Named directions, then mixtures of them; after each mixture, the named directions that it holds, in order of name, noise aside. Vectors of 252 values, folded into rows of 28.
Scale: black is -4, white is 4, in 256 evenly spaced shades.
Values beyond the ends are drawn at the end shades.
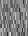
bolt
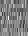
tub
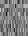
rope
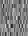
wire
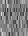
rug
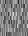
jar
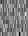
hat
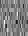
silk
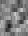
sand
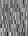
bolt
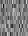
wire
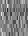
rug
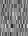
jar, wire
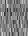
rug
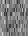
rope, rug, sand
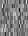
bolt, wire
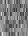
rug, sand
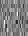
silk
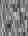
bolt, sand, silk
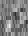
bolt, sand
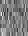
bolt, rug, tub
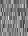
tub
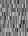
jar, tub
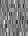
silk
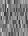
rug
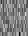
hat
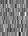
hat, rope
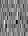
silk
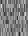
hat, rug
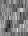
sand, tub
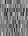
rope, rug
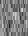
bolt, jar, sand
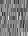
tub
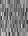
rug, silk, tub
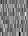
hat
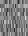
rope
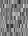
rope, sand, wire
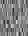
hat, silk, wire
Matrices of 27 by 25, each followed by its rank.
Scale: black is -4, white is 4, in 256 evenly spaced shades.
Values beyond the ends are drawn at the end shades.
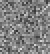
full rank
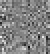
five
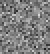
full rank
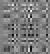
two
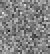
full rank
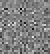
five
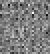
five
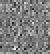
five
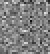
five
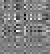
two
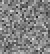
full rank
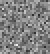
full rank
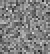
full rank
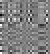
two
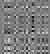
two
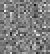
five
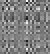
two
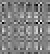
two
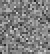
full rank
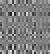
two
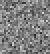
full rank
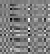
two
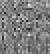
five
